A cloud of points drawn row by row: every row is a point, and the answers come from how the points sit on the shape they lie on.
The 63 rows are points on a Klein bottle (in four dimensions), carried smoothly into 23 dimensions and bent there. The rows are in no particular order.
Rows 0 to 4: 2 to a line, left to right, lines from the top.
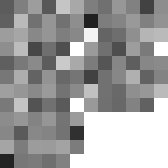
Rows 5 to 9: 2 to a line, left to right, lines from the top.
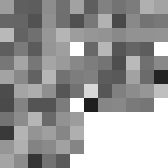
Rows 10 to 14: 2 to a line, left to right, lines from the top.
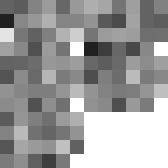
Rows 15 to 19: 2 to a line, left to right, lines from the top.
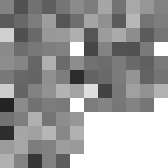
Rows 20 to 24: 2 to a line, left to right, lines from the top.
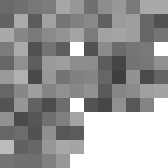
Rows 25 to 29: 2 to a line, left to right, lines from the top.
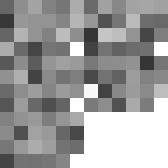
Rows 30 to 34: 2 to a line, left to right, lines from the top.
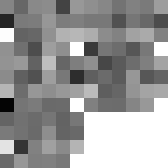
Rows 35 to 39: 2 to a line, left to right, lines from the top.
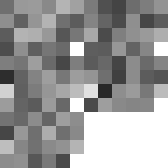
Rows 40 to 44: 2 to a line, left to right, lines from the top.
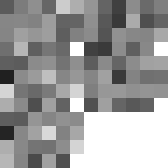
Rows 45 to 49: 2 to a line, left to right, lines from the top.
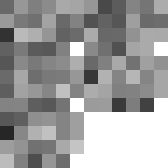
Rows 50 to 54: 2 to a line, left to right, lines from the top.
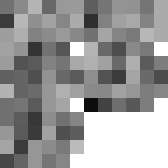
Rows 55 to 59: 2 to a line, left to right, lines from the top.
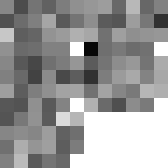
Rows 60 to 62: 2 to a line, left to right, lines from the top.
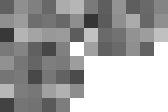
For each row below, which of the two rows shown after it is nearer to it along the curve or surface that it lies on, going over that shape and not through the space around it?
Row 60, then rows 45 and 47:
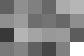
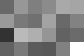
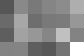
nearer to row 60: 45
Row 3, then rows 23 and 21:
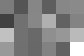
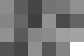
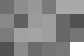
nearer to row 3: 23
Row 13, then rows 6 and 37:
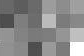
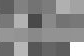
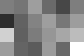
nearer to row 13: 6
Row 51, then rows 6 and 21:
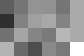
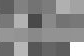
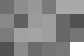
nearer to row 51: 6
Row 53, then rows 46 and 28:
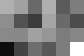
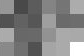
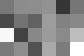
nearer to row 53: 46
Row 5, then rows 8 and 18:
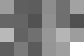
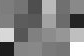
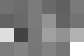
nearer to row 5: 8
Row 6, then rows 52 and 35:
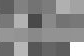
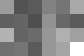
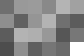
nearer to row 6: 35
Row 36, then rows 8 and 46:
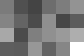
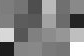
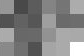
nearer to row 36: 46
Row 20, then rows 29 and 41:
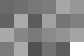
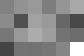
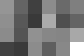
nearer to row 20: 29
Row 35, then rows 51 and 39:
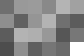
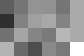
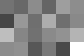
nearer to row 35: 39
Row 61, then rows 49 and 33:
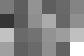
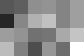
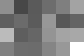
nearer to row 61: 33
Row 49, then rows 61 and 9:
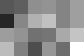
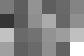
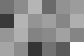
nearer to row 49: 9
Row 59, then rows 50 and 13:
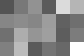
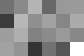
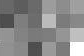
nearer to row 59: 50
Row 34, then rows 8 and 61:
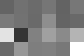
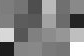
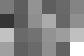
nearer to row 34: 61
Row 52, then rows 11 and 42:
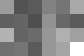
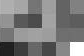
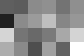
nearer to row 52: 42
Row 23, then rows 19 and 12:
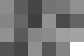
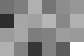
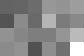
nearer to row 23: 12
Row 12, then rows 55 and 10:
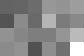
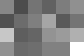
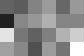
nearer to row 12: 55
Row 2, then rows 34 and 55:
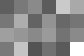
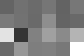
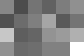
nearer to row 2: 55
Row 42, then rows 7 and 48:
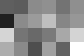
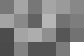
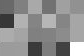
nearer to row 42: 48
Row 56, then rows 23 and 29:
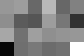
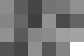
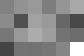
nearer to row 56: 29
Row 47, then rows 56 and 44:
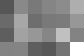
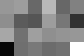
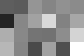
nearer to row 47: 44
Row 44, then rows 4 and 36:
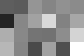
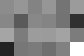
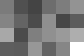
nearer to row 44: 36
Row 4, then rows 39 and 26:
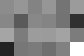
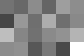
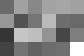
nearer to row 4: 26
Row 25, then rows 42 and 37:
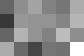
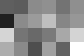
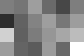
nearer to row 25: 42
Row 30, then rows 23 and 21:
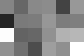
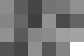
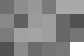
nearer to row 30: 23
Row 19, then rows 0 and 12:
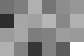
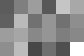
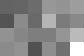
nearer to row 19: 0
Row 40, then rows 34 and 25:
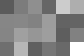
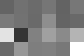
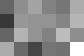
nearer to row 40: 25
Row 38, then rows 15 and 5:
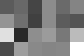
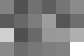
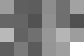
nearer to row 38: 15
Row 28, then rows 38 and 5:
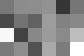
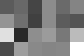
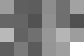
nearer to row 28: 38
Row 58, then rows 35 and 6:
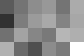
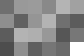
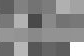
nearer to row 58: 6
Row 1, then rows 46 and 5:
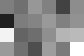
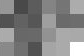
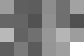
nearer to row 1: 46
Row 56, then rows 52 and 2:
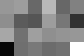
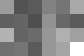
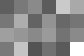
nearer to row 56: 52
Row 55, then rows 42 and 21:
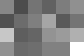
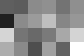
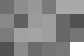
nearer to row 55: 42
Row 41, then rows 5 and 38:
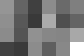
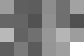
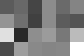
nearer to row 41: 38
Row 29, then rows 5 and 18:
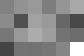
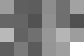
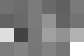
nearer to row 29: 5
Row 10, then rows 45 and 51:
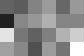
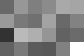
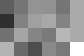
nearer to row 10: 51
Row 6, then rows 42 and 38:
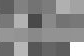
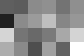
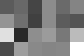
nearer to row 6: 42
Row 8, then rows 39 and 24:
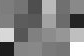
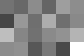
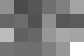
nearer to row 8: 24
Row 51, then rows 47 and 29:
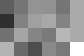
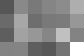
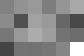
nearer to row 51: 47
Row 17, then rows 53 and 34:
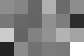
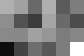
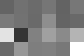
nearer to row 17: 53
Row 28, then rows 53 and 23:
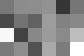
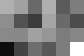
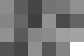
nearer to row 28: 23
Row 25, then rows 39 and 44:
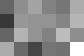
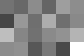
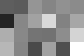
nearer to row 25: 44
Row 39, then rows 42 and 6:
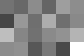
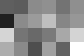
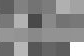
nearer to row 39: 6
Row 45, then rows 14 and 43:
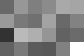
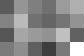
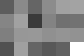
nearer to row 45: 14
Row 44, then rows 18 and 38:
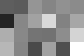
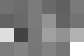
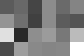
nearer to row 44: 18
